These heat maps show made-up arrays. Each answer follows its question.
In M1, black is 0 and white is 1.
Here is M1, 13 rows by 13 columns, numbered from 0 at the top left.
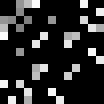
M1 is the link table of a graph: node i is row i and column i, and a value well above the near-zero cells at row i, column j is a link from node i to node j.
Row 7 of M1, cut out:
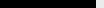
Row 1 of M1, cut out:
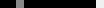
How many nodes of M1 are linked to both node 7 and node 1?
1
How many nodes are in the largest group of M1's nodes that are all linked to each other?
3
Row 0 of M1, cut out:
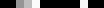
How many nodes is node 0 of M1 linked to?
4
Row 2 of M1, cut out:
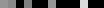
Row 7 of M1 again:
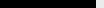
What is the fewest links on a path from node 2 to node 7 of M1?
3
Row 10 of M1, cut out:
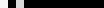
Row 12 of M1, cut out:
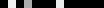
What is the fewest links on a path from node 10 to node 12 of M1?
3
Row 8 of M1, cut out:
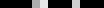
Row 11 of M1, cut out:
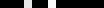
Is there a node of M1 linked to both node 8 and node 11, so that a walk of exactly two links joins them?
no
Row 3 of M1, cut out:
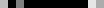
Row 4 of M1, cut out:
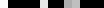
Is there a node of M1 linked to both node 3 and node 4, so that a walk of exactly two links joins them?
yes
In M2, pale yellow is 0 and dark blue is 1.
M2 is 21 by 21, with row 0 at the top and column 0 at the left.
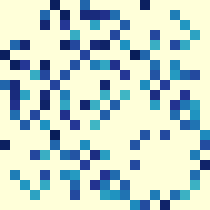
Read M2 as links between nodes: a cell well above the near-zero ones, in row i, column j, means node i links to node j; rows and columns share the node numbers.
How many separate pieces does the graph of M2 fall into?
1
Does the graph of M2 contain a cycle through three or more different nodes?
yes
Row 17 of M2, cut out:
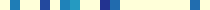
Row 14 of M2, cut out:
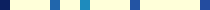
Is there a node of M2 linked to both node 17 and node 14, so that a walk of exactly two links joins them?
no
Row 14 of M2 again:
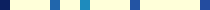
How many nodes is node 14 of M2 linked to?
5
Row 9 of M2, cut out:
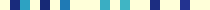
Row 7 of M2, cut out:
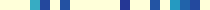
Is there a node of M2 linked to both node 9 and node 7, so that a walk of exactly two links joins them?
yes
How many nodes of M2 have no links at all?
0
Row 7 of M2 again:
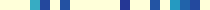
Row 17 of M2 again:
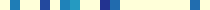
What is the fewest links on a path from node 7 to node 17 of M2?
1
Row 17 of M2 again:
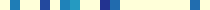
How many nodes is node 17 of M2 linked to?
7
